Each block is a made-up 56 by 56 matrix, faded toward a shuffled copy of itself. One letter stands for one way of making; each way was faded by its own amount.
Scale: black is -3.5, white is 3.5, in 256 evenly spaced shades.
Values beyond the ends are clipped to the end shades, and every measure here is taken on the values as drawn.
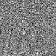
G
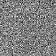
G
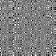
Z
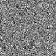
G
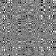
Z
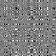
Z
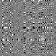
Z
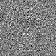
G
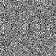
G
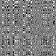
Z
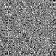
G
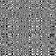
Z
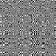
Z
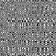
Z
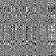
Z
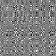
Z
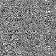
G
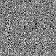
G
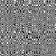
Z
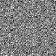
G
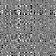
Z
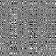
Z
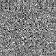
G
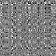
Z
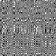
Z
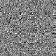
G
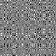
Z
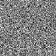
G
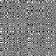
Z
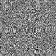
G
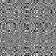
Z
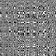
Z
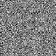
G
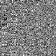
G
